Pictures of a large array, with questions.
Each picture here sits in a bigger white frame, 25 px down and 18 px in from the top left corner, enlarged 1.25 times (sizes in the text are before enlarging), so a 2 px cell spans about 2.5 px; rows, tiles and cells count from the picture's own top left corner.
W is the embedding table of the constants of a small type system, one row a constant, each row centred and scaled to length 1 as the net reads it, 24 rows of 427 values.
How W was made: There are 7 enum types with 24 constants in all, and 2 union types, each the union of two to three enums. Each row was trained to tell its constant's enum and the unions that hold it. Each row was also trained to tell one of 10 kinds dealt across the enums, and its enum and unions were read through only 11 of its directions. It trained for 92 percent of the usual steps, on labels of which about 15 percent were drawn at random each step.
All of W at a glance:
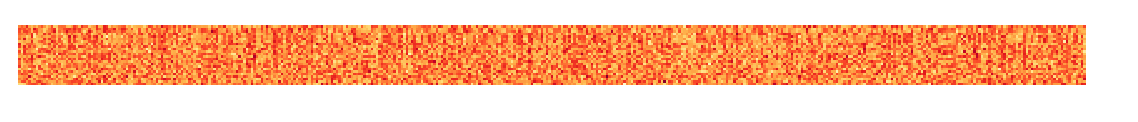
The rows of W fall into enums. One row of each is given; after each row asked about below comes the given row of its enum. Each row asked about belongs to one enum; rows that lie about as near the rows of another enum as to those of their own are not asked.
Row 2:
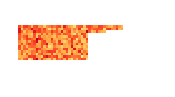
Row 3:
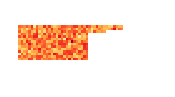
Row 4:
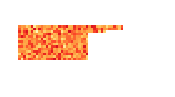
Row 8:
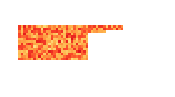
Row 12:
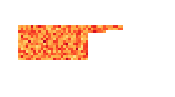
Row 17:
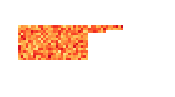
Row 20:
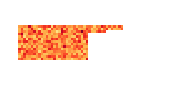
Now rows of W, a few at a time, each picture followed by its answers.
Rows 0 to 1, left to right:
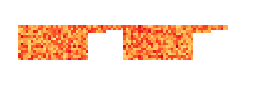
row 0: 17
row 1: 2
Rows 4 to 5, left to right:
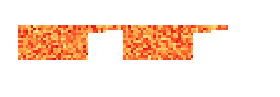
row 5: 4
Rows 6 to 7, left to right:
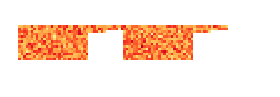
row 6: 4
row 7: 20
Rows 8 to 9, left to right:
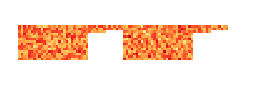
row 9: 4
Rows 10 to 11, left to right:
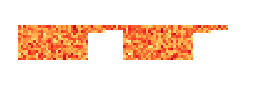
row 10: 8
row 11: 8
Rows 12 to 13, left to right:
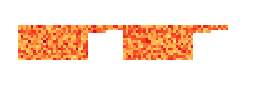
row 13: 8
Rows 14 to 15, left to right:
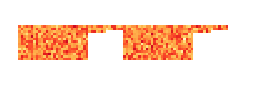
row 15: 4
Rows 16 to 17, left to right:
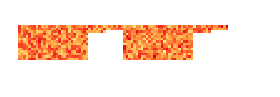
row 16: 8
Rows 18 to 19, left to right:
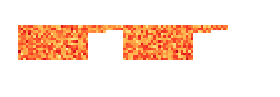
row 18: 20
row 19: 17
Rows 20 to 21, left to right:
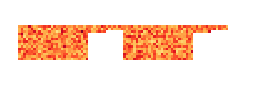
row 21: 17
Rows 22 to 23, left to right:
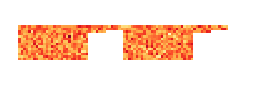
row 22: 2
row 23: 12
